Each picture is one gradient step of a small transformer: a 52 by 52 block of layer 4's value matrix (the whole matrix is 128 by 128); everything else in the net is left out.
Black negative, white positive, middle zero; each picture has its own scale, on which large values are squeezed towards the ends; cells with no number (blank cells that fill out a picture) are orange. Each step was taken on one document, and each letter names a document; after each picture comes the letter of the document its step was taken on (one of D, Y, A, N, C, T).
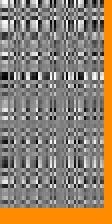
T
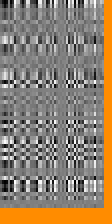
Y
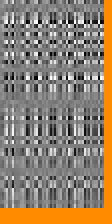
T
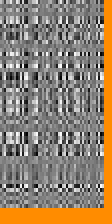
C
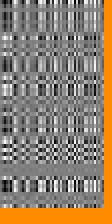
Y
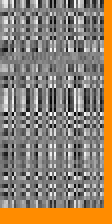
T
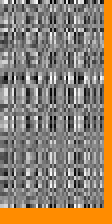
T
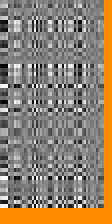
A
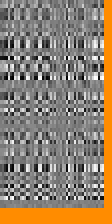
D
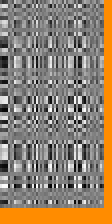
A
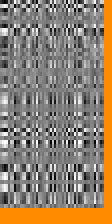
A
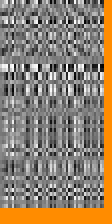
T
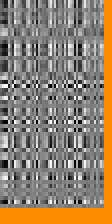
A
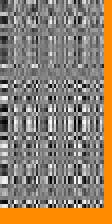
A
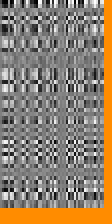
Y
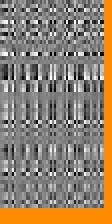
T
